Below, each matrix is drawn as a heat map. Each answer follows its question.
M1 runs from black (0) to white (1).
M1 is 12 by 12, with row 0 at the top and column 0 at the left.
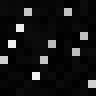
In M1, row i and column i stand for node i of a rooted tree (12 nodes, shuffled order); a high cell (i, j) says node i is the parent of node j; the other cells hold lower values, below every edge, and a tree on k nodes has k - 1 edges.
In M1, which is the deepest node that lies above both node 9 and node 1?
5
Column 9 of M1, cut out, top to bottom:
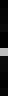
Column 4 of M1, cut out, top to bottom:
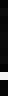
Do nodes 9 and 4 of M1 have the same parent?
no
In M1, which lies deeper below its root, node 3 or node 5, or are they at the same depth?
node 3
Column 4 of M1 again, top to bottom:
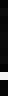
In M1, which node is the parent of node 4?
9
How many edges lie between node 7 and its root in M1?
0
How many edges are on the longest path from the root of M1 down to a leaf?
6
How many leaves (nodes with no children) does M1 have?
4
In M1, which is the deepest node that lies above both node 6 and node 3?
5
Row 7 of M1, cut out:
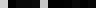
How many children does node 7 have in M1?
2
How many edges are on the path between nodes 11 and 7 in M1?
6
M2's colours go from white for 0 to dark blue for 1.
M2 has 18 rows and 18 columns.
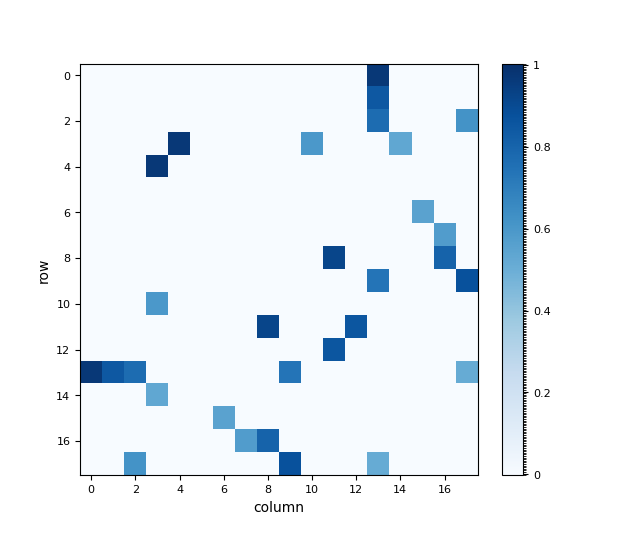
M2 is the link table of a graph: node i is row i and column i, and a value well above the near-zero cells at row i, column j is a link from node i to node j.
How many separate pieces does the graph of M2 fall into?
5
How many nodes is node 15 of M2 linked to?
1
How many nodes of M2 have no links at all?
1
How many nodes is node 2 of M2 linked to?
2
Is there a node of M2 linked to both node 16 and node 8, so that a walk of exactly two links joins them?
no
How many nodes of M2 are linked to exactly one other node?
9
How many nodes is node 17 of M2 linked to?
3
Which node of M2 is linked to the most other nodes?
node 13
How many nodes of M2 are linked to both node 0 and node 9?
1
